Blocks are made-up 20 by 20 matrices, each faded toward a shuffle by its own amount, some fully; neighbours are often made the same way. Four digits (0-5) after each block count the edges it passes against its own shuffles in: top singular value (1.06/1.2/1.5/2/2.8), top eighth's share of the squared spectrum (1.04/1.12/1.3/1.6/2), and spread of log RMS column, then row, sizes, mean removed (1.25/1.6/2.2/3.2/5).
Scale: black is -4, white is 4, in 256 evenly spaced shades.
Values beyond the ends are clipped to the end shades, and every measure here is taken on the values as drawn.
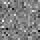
0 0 0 0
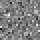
0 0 0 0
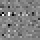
2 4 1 2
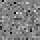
0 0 0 0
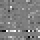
3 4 0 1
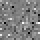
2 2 0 0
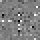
2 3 1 1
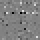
2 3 0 1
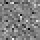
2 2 0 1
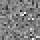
1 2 0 0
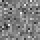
2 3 0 1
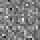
2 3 0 0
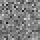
1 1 0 0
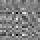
3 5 1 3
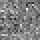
1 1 0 0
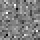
1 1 0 0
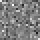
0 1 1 0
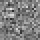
3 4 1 1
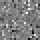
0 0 0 0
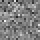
0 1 0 0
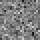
0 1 0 0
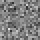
2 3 1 1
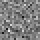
2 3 0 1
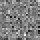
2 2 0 0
